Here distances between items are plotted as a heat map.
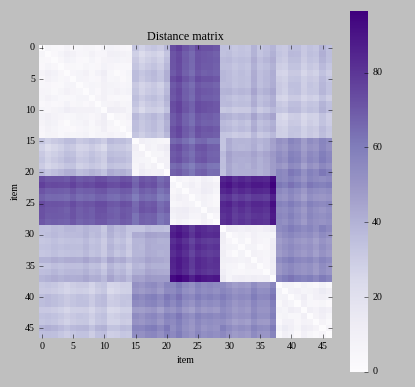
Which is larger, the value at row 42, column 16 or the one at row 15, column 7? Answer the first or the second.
the first
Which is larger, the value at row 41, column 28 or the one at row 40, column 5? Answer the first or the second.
the first
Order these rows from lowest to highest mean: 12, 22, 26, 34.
12, 34, 26, 22
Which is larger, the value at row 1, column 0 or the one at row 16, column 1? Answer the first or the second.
the second
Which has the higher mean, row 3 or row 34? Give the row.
34
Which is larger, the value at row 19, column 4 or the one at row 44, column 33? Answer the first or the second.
the second
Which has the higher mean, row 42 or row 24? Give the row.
24
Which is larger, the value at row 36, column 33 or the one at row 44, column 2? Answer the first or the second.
the second
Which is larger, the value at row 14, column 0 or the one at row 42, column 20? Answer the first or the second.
the second
